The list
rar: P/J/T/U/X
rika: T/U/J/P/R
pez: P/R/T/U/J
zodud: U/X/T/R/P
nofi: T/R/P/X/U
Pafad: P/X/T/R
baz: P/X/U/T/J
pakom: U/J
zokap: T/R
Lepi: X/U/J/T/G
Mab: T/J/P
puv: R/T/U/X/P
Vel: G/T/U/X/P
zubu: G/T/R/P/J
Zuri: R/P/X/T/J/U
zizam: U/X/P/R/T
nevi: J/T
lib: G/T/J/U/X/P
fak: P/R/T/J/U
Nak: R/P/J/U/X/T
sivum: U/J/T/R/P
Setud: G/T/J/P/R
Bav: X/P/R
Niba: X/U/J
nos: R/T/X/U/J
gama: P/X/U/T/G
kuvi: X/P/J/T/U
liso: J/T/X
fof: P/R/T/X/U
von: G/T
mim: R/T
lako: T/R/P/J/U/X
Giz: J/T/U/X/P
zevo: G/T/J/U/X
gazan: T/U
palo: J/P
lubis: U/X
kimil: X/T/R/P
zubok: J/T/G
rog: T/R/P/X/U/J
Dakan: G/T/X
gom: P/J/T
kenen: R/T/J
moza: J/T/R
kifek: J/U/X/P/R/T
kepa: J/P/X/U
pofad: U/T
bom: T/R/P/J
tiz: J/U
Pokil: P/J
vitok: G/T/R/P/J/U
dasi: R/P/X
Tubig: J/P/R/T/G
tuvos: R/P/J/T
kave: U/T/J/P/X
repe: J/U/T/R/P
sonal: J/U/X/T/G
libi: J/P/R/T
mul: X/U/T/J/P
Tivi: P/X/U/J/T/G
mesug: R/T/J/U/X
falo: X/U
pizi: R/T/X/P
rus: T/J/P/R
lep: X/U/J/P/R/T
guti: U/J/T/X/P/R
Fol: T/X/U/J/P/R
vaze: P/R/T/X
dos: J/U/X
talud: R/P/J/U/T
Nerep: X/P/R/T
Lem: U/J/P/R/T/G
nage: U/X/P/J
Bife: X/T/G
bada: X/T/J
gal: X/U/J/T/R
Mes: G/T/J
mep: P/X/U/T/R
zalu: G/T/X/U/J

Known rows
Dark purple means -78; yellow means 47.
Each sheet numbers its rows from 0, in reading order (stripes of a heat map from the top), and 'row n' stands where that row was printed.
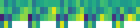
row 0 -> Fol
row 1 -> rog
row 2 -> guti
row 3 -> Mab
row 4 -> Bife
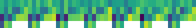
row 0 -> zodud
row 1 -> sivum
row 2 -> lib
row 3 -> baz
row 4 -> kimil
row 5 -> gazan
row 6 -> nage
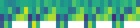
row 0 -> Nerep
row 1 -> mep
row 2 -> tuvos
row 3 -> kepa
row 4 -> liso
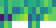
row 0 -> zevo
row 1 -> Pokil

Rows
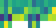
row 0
Lepi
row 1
lep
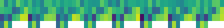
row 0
talud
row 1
rus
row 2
palo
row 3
gom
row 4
Zuri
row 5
puv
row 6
Bav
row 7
pez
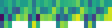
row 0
pizi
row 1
Tivi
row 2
pofad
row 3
Nak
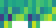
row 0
gama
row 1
tiz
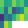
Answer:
lubis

